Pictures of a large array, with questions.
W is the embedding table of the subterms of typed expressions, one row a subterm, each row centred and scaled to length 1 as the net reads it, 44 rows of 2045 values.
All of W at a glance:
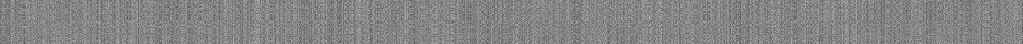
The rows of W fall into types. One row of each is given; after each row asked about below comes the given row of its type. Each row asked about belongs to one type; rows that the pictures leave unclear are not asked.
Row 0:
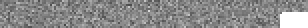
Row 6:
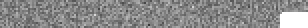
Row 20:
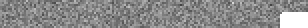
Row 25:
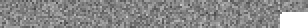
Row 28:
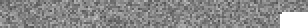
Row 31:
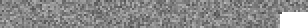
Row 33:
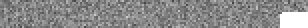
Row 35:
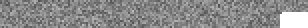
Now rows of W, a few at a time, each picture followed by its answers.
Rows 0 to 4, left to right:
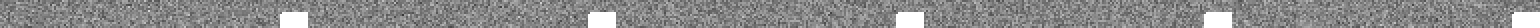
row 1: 35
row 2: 35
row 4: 33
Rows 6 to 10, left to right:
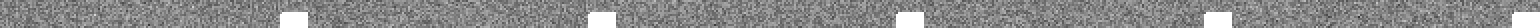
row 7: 6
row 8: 31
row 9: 35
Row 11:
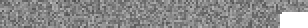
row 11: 35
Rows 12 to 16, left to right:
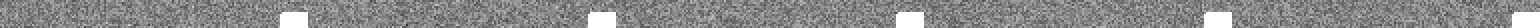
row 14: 28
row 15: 6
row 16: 35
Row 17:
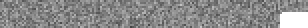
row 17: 6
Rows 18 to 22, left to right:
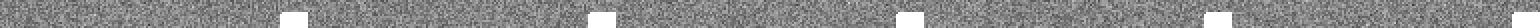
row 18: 6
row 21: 25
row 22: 31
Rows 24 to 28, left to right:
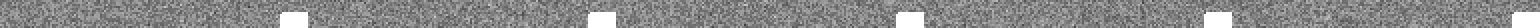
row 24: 28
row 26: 35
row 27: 33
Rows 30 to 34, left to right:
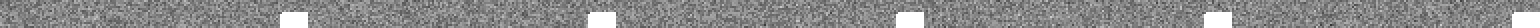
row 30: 28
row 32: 28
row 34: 0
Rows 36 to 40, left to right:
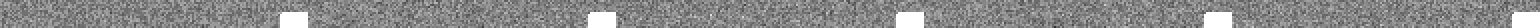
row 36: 25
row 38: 25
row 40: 25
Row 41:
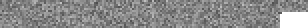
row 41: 31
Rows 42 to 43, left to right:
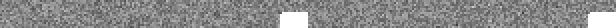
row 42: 31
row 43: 28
